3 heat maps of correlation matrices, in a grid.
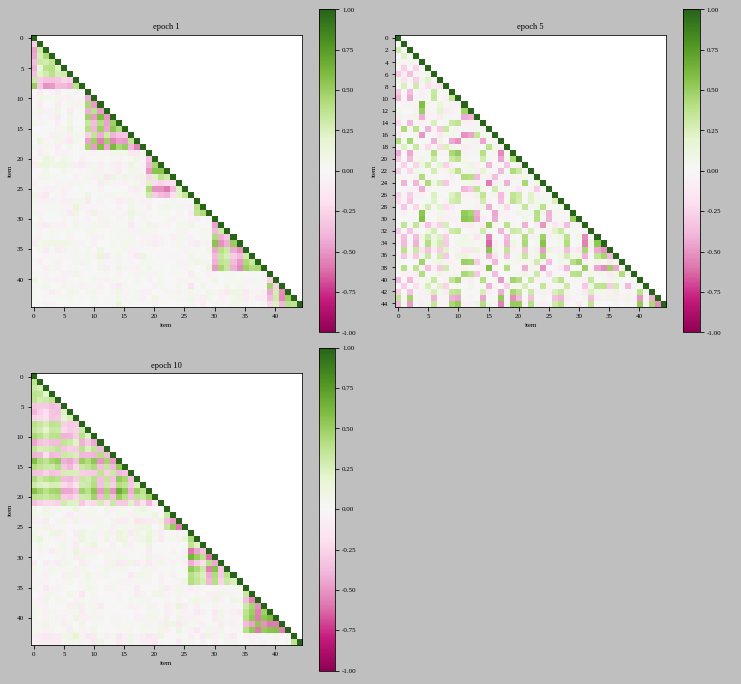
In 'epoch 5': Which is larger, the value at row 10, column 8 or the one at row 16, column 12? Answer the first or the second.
the first
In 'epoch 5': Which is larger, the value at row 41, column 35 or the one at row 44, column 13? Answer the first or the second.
the second
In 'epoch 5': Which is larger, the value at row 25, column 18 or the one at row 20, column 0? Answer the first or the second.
the first
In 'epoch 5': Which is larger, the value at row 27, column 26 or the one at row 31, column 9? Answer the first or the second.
the first
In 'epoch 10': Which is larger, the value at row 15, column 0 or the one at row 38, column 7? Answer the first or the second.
the first
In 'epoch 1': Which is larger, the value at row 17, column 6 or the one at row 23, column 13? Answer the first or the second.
the second
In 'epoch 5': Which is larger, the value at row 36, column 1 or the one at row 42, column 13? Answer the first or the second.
the second
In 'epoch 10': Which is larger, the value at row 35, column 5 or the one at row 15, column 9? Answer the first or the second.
the second
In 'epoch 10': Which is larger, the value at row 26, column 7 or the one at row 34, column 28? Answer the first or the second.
the second
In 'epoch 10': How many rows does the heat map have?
45
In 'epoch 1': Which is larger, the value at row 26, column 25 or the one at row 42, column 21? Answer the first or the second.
the first
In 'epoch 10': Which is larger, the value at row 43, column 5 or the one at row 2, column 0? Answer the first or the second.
the second
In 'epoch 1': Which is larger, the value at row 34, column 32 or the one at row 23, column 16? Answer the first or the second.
the second
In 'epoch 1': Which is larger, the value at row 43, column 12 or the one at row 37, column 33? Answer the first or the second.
the first
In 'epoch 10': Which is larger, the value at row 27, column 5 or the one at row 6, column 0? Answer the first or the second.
the first
